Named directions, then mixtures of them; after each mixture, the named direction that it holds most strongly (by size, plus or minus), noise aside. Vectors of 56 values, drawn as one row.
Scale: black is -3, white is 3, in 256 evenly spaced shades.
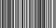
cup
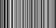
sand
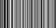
sand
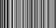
sand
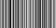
cup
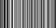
sand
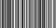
cup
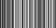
cup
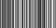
cup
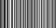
sand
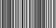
cup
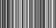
cup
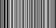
sand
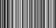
sand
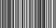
cup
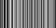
sand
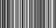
cup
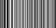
sand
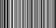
sand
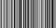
cup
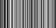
sand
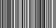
cup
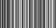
cup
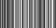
cup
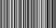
cup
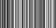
cup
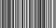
cup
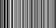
sand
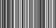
cup
